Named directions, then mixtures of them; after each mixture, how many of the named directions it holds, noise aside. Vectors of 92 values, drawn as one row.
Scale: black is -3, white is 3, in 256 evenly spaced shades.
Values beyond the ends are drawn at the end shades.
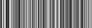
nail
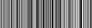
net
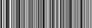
two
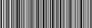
two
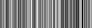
two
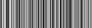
two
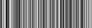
one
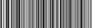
two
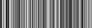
one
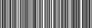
two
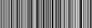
one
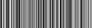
two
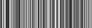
one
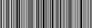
two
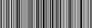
two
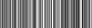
one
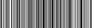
two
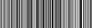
one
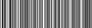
two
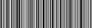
two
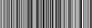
one
